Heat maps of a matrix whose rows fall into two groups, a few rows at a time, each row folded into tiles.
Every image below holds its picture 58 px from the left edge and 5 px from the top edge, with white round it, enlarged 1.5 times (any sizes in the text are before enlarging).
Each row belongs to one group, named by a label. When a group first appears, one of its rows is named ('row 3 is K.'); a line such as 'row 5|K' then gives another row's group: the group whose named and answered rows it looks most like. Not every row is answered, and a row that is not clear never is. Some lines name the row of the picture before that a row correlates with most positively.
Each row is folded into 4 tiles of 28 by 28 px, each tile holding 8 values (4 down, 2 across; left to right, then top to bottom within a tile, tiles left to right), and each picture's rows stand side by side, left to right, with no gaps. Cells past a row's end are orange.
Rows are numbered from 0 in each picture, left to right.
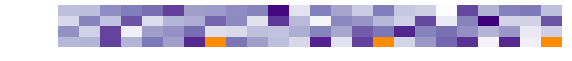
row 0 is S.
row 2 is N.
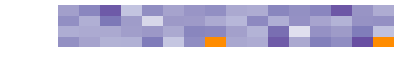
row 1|S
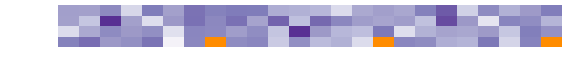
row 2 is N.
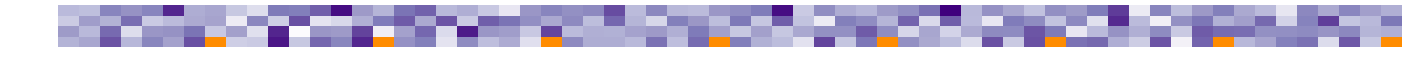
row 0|S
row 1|S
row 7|N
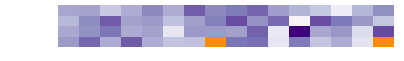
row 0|N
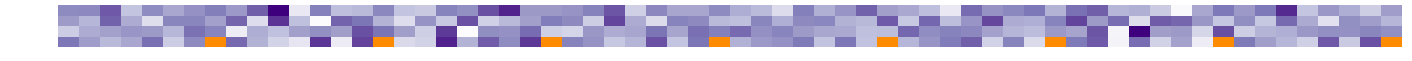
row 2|S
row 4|N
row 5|N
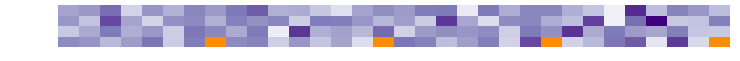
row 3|N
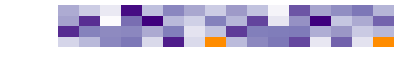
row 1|N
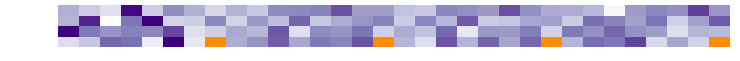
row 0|N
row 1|S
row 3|N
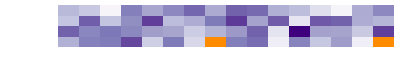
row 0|N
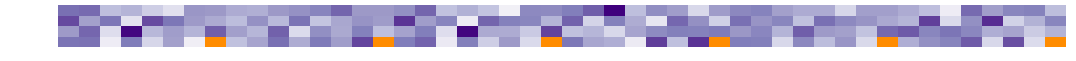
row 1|S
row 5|N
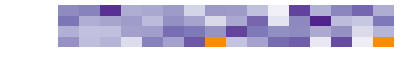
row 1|N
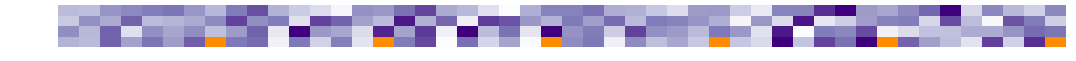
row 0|S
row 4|S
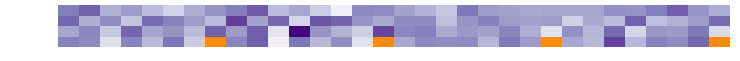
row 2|N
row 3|S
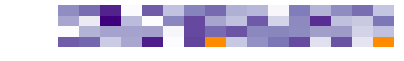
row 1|N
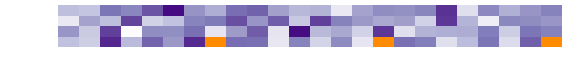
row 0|S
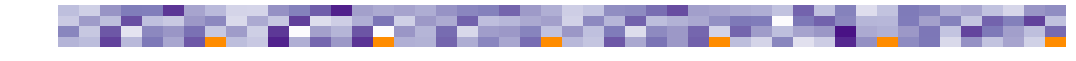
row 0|S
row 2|S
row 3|S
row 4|N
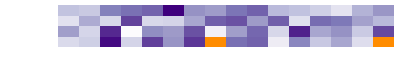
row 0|S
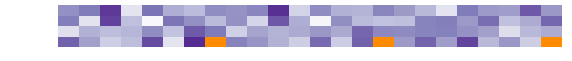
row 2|N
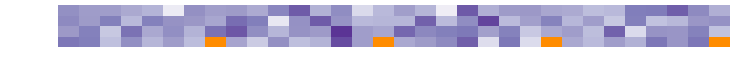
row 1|N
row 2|N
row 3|S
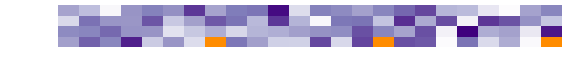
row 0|N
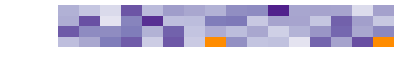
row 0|N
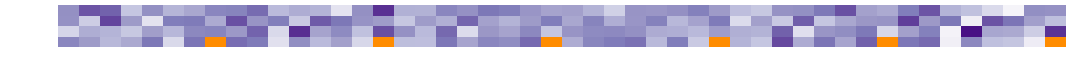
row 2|S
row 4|S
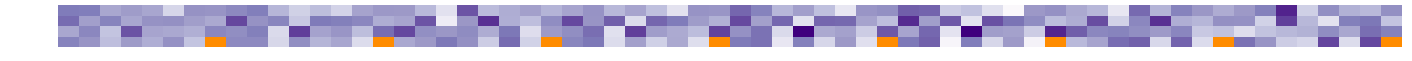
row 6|N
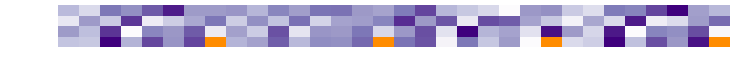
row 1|S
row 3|S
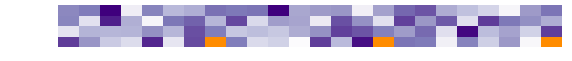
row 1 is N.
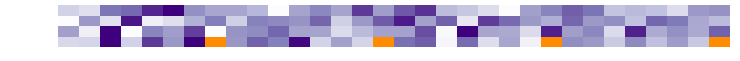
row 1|N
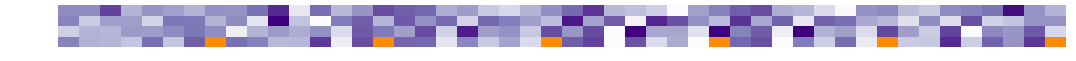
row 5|S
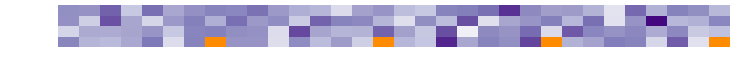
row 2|S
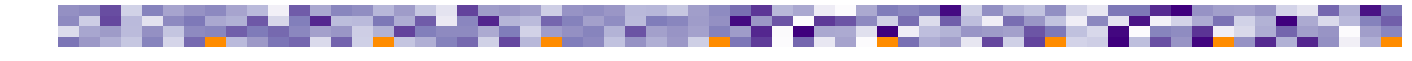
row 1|N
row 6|S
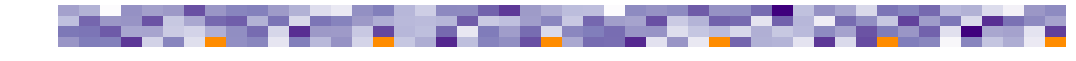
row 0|N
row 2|S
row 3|N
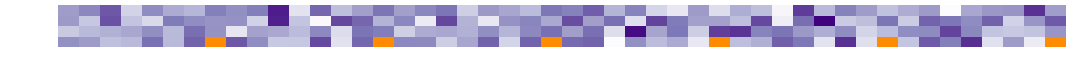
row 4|N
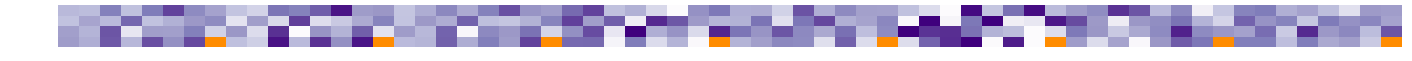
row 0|S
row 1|S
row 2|S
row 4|N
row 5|N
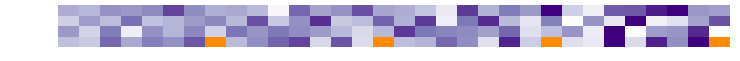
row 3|S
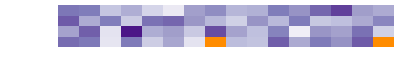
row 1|S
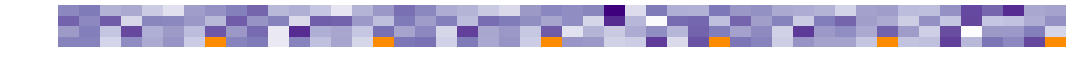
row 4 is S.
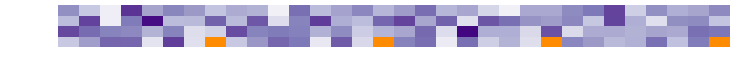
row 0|N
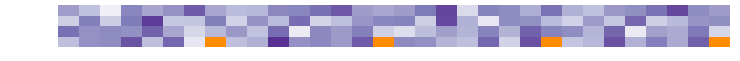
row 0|N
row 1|S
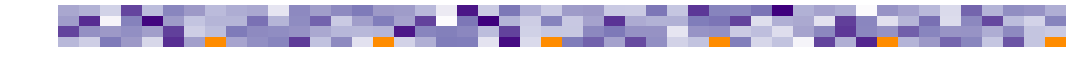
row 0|N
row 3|N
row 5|N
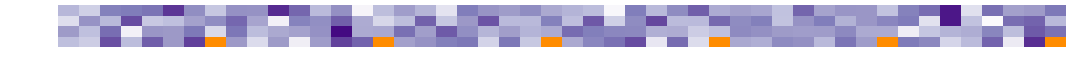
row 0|S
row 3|N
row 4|N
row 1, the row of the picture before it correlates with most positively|4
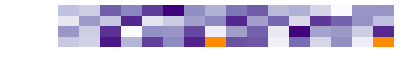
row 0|S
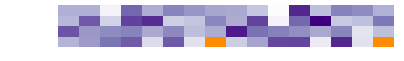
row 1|N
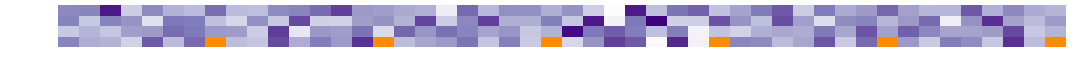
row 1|S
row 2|N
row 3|N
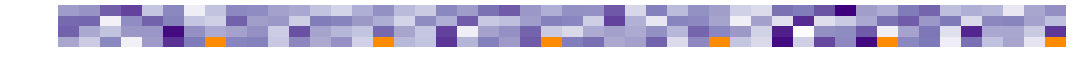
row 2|S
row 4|S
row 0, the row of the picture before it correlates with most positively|5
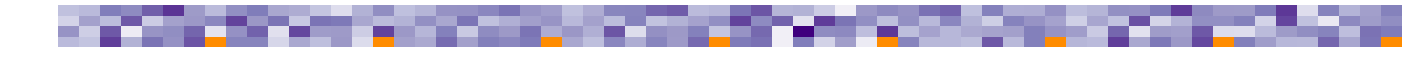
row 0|S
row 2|S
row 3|S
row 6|S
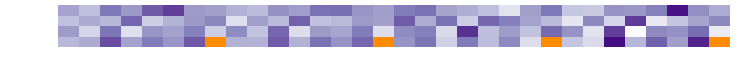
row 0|S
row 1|S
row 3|S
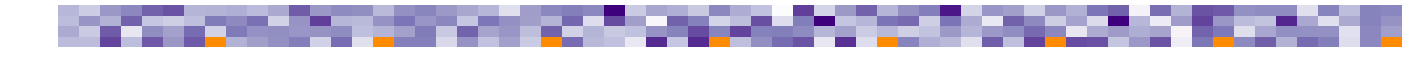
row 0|S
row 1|N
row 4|N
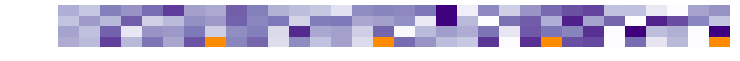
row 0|S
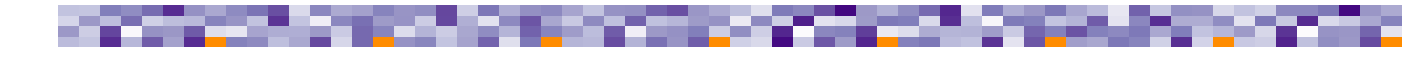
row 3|S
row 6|N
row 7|S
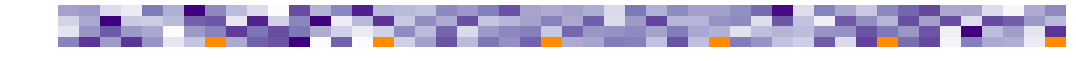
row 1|N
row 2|S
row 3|N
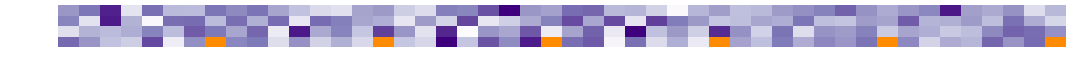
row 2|S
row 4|S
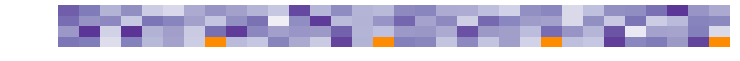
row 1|N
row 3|S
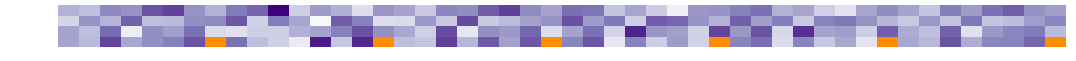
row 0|S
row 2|S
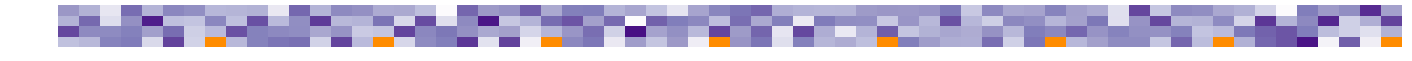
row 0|N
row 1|N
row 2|N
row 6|N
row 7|N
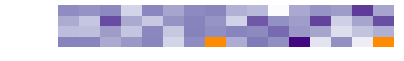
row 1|N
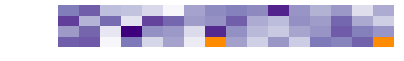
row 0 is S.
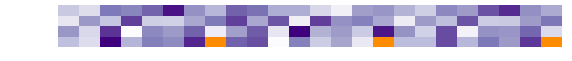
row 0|S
